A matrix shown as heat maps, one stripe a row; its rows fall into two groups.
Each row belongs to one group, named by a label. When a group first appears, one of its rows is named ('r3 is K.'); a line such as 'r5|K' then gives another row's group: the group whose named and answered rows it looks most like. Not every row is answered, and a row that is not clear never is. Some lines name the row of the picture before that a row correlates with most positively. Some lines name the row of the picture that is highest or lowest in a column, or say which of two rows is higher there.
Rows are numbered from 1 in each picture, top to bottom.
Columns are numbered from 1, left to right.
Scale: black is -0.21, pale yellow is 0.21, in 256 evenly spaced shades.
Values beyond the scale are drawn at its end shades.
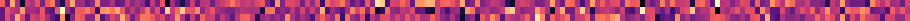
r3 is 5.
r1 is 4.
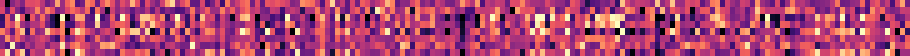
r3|5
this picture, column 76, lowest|3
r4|5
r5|5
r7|4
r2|4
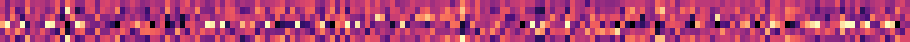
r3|4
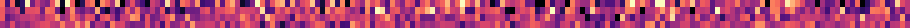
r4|4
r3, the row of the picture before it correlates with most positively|1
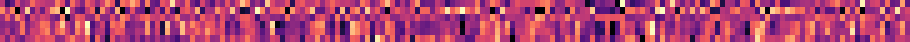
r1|5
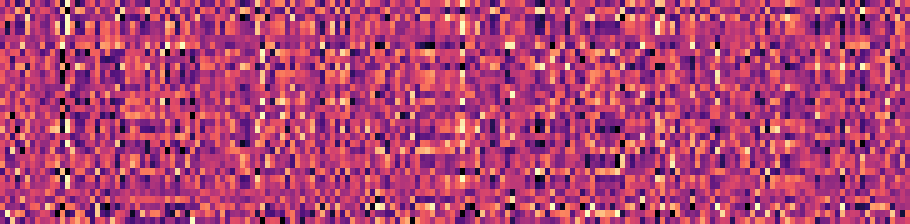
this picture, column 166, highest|7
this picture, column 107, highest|30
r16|5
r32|4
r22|4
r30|4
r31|5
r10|5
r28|4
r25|5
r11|4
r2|5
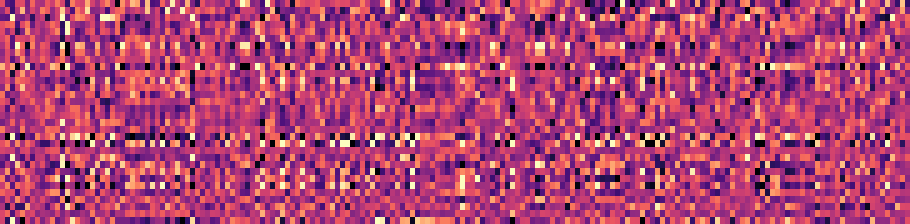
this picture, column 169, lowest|10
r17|4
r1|5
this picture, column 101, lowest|7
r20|4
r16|4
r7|5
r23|4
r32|4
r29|5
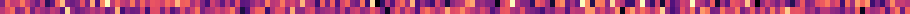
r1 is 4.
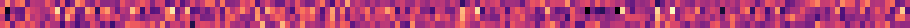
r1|5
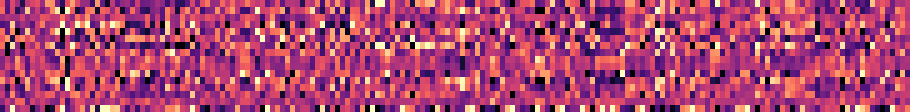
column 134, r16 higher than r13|No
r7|4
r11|5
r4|4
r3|4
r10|5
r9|5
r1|4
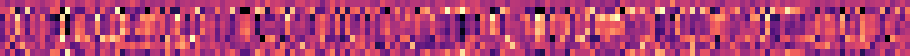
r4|5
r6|4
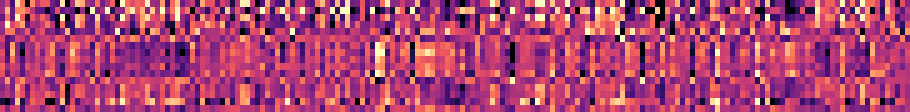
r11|4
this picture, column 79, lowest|2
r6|5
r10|4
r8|4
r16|4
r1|5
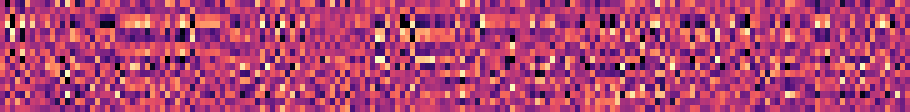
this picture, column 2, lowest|1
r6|4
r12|5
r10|5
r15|5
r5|4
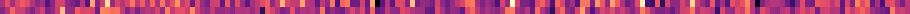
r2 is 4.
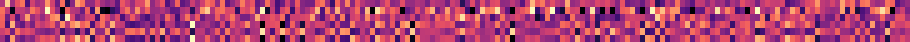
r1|5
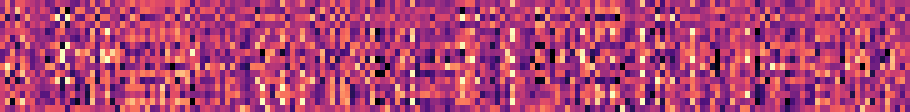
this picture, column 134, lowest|8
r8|4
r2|5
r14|4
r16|5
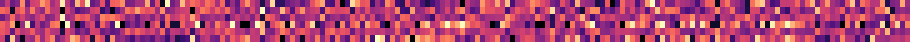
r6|4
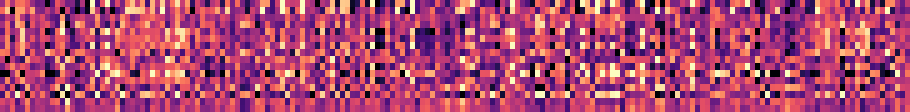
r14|5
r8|5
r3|5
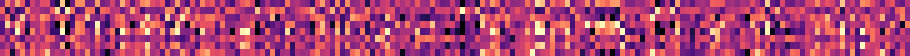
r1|5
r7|5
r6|4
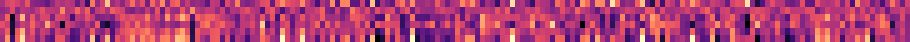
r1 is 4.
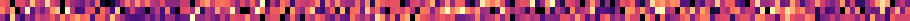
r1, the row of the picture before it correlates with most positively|4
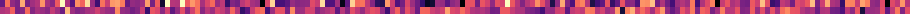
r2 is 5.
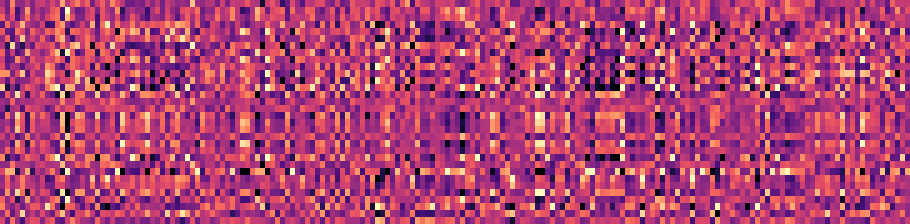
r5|5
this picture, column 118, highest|25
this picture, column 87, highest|30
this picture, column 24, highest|25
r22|5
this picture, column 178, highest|11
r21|5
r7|4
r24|4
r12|4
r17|5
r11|5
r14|5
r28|5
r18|5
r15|4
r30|4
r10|4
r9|5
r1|4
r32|4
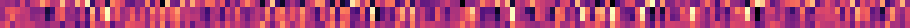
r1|4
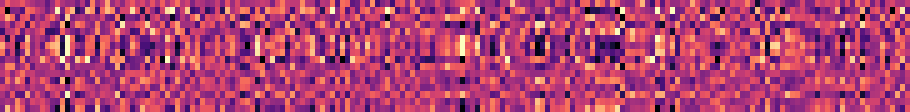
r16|5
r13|5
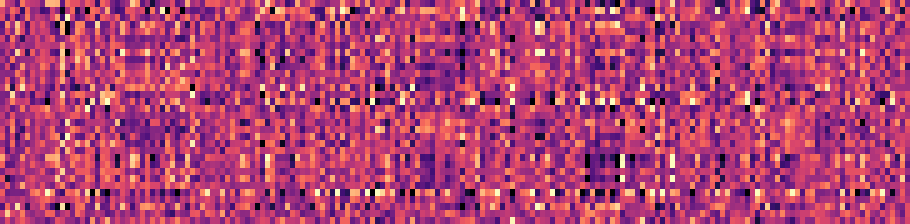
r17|4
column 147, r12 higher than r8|Yes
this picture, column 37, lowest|2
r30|5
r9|4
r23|5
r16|4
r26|5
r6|4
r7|4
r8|5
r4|5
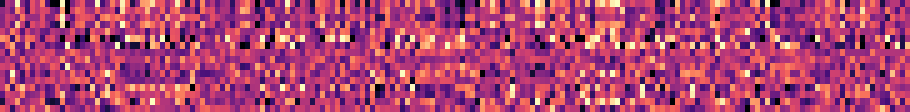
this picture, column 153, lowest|6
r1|5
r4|5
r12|4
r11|4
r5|4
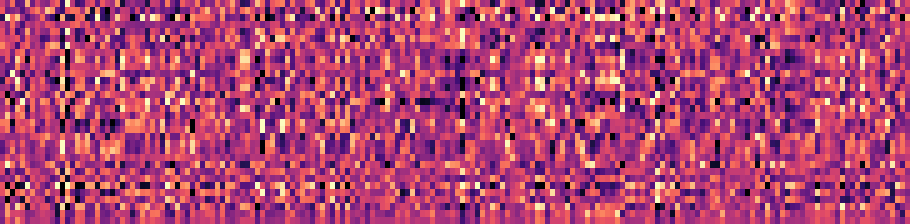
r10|5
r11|4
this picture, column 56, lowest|15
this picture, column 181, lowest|3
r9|5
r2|4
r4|4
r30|5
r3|5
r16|5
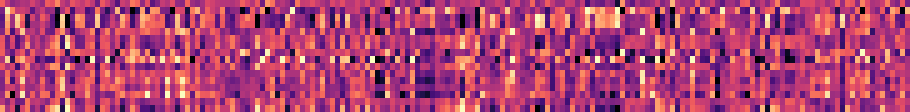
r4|5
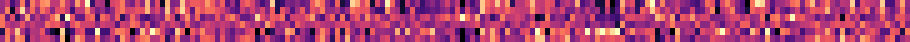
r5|5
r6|5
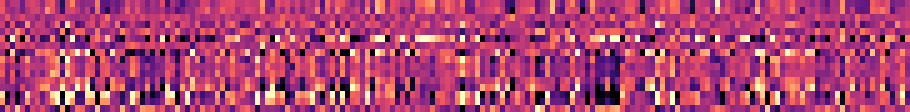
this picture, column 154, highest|16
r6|4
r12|4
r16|5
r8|4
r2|4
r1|4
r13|4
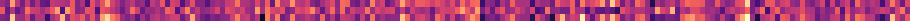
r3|4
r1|4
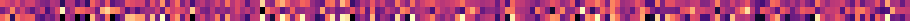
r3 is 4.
